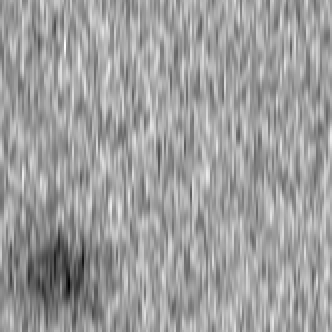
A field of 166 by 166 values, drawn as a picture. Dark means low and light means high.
The bottom left is the ninth with the lowest average. One dip sinks in the bottom left. Streaks run downward. The halves do not mirror each other.
